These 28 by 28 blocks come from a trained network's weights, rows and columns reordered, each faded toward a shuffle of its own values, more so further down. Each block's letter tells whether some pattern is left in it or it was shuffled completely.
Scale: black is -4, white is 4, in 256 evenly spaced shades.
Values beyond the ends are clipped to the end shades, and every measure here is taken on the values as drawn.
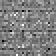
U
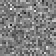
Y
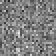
U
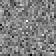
Y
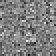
U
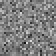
Y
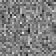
U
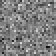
Y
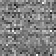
U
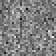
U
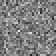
Y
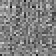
U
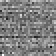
U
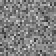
Y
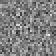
U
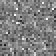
Y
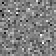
Y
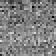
U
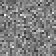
Y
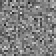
Y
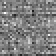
U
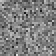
Y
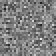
U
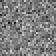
Y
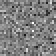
Y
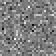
Y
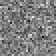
Y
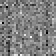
U
